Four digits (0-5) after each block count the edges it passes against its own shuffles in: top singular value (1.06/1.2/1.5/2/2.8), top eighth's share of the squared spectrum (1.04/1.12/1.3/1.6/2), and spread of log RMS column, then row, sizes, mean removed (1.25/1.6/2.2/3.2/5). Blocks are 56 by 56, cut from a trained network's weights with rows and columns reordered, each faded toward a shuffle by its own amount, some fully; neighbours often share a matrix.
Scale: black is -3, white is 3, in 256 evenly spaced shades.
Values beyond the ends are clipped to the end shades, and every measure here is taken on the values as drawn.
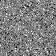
0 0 0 0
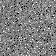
1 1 0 0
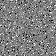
0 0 0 0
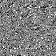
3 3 0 2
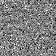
2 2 0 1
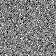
0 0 0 0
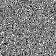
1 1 0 0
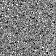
0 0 0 0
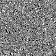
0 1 0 0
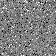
0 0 0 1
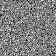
1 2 0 0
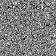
2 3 1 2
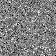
2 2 0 0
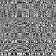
4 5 2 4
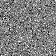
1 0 0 0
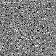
1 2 0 0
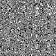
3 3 1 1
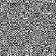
4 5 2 3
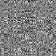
4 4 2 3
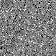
2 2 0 0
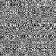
3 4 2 3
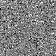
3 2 0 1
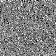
2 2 0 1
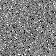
1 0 0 0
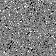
0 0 0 0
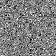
2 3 0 1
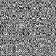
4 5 2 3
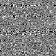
3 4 1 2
